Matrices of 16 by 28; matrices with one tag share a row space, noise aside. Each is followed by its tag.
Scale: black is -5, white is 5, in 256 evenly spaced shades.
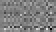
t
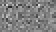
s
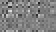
s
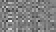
s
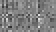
s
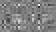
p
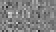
s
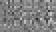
t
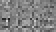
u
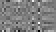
p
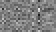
p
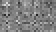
u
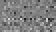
t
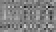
t
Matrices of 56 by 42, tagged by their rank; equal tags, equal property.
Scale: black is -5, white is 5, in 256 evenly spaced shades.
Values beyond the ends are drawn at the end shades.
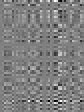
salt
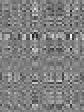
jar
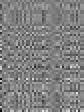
jar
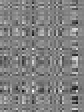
salt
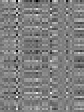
salt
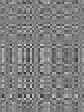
salt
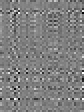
jar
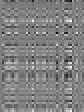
salt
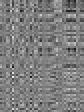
jar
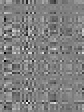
jar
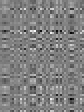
salt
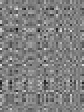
jar
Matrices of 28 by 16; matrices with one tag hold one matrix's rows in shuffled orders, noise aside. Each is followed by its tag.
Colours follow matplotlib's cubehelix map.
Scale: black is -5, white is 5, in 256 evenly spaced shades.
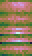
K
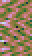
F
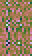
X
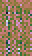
X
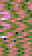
F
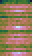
K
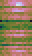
K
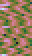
F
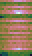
K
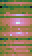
K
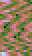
F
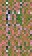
X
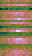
K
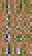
X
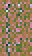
X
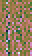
X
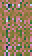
X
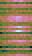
K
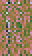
X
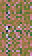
X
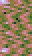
F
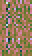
X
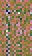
X
